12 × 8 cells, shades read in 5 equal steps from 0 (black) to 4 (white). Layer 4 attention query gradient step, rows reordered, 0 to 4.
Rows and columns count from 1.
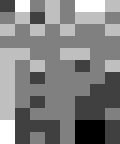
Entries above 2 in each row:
5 4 4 0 4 3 1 1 1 1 1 1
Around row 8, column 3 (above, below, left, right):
1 1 2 2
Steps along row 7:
down down up same same same down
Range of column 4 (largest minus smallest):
2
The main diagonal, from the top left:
1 3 3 2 3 1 2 1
